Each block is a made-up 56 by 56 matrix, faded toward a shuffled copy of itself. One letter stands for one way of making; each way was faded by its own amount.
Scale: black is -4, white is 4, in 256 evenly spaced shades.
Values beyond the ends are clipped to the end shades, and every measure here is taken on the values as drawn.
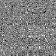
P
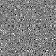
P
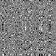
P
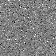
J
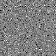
P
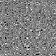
P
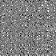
P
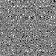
P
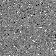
J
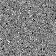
J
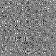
P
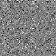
P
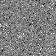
J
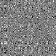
P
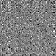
P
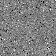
J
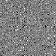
P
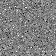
J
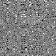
P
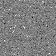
J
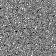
J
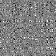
P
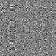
P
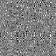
P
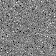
J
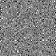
P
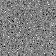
J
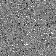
J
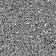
J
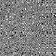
P
